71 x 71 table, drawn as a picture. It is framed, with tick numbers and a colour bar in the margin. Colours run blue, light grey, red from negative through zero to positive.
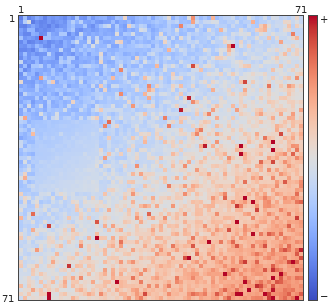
Odd patch: calmer, in the middle left. Ninth with the lowest average: top left. Histogram: bell-shaped. Slope: up to the bottom right.
